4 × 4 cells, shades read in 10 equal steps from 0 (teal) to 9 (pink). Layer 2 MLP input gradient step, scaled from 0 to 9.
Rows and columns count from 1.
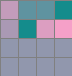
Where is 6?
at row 2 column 1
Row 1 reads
7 3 3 0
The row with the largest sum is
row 2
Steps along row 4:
same same same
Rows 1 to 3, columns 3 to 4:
3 0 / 8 9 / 5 5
